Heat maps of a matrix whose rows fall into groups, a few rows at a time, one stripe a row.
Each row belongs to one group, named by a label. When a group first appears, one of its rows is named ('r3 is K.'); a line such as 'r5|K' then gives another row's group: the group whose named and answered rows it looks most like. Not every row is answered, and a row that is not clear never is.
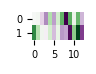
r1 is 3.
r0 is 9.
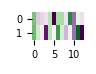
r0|9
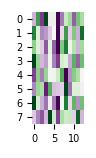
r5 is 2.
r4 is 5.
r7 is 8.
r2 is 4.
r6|4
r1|4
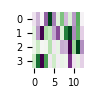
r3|5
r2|3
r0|9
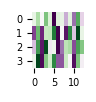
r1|8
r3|8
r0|9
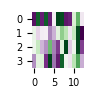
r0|5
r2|2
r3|2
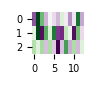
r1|8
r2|4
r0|2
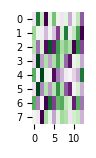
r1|2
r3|5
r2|9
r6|9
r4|4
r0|2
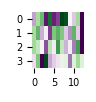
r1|5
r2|9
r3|5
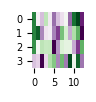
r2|4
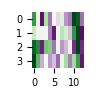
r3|3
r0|3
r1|3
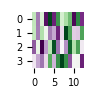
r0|9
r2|8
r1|4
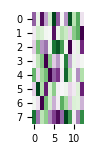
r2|5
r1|3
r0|8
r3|2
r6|5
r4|4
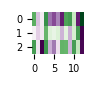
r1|3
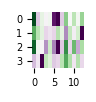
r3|8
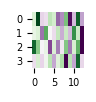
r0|2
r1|3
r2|3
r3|9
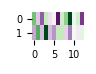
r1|5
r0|8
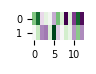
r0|9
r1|8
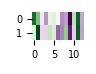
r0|3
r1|2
